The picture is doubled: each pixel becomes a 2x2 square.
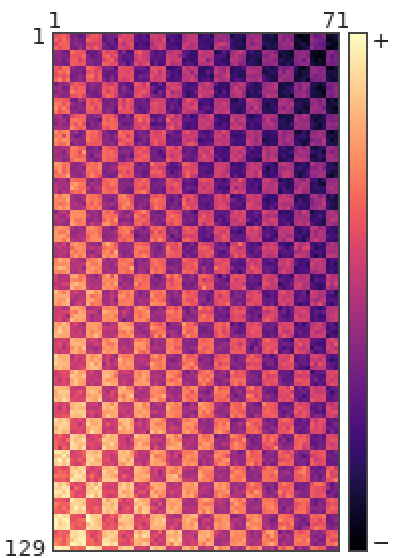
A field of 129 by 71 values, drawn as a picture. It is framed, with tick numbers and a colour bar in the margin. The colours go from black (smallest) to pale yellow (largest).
There is an overall slope up to the bottom left. The ninth with the lowest average is the top right. No lone cell stands out from its neighbours. The halves do not mirror each other.
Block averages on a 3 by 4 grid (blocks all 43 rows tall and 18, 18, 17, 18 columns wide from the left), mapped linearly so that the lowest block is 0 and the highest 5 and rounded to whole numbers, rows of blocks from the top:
3 2 1 0 / 4 3 2 1 / 5 4 3 2
